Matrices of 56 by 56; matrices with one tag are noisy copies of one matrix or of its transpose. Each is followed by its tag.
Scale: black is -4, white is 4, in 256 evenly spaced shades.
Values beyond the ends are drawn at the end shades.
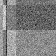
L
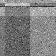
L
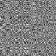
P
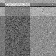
L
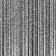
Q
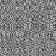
P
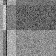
L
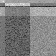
L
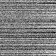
Q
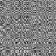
P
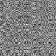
P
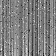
Q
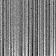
Q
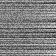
Q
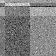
L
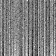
Q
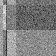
L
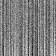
Q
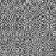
P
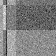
L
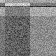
L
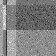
L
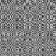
P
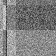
L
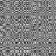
P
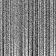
Q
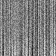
Q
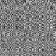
P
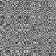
P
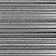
Q
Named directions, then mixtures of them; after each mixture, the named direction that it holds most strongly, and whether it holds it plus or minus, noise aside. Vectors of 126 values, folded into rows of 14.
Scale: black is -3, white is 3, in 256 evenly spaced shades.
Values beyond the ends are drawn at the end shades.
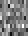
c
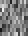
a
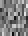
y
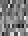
c, minus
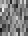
a, plus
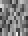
a, plus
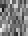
a, minus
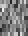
a, plus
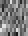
a, minus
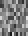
y, minus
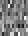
c, minus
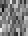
a, minus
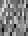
y, minus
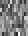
a, minus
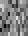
a, plus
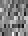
y, minus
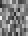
a, minus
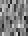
a, plus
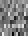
y, plus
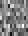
c, plus
